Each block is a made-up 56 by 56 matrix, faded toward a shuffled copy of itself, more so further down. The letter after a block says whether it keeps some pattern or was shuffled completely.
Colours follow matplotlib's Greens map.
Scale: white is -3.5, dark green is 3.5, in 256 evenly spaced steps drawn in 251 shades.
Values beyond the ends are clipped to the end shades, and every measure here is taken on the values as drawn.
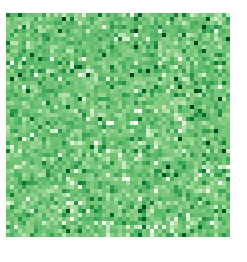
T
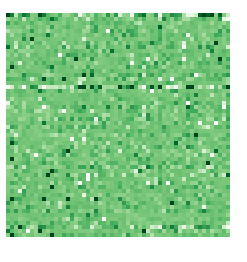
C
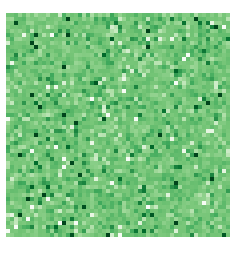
T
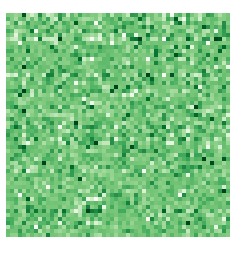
C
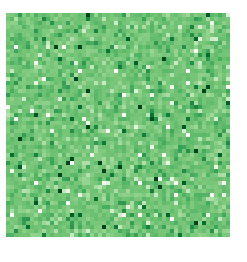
T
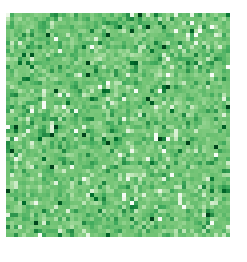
T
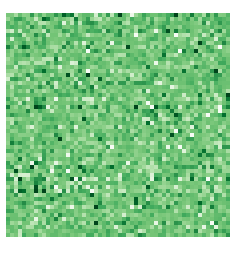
C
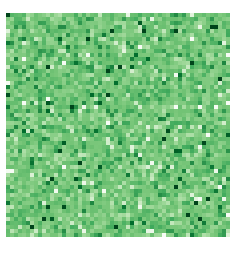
T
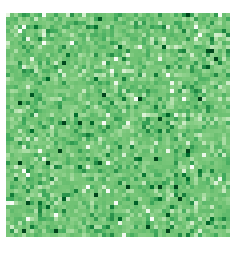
T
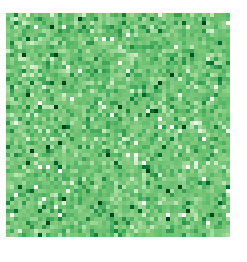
T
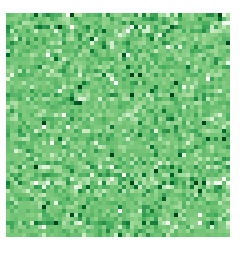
C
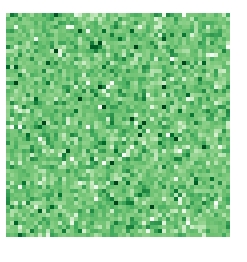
T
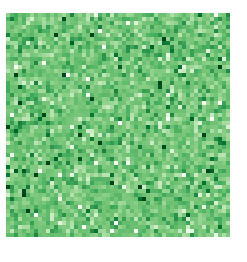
T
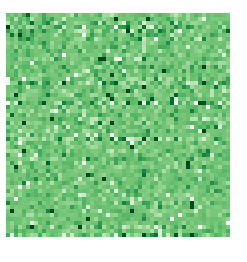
C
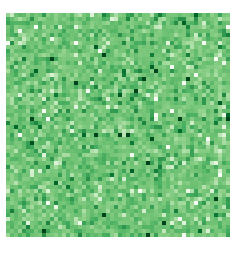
T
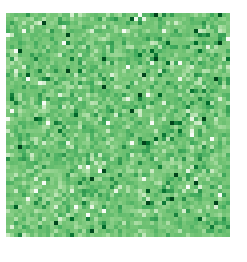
T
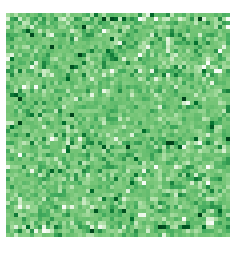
C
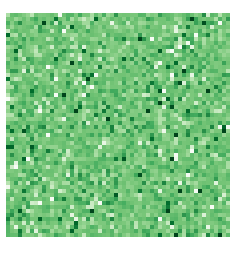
T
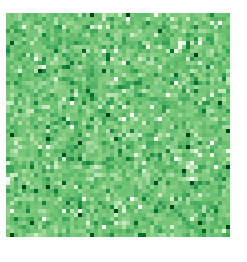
T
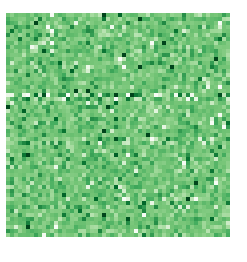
C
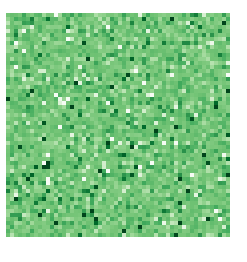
T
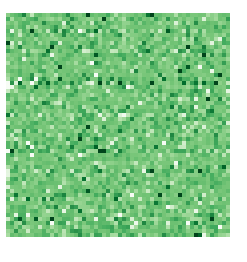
C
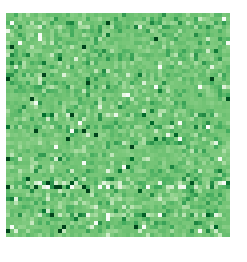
C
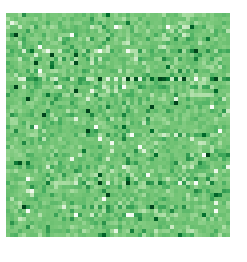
C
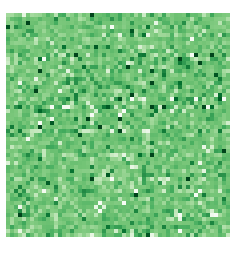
C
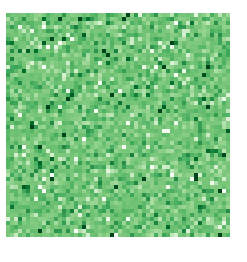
T
